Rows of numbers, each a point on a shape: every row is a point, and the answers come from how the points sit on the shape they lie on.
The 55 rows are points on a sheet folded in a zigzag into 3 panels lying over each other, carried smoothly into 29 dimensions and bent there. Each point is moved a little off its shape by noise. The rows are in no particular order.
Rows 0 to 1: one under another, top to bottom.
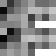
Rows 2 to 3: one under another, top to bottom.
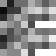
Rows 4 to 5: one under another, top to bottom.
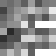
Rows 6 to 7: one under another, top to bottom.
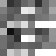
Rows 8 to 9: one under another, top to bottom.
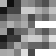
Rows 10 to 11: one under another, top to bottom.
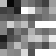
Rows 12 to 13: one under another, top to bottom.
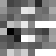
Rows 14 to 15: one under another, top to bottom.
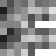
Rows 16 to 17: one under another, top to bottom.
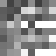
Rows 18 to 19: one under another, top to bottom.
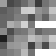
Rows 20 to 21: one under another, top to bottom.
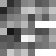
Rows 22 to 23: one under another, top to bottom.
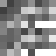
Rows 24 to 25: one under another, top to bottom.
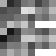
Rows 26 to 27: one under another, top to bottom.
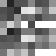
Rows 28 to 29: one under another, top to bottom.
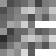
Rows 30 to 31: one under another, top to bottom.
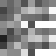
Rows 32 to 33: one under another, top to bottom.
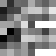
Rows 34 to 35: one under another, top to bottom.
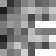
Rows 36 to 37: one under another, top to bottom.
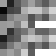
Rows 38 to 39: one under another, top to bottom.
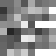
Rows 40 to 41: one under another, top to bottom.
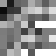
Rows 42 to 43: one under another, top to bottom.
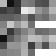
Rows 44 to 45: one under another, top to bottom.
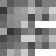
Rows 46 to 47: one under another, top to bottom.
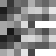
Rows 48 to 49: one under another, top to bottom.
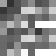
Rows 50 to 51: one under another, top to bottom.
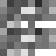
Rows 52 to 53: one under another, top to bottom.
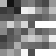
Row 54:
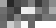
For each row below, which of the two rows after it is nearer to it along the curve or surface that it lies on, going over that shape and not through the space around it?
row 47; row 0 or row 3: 3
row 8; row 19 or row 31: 19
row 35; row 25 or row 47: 47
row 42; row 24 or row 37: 24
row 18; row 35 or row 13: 13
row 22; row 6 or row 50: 50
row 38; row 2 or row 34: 2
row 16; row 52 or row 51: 52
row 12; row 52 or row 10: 10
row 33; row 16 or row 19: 19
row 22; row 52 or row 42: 52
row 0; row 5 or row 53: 5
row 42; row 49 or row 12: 12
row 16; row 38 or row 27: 38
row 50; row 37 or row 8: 37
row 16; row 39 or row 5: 5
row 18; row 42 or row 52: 42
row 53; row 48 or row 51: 48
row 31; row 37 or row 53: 53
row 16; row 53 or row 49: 53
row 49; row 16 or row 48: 48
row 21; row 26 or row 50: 50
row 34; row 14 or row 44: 44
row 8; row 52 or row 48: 52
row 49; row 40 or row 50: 50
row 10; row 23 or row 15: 15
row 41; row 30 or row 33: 30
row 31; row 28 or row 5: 5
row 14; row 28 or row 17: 17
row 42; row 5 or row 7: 7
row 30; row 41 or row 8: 41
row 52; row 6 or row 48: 48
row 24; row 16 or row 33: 33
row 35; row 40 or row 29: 40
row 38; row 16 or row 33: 16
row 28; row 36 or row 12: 12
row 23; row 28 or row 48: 48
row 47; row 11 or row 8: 11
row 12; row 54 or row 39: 39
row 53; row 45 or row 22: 22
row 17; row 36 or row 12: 36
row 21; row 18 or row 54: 18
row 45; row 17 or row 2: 17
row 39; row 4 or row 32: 4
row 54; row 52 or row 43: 52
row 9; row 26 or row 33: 26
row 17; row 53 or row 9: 53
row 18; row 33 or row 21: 21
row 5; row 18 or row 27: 27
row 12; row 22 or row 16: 22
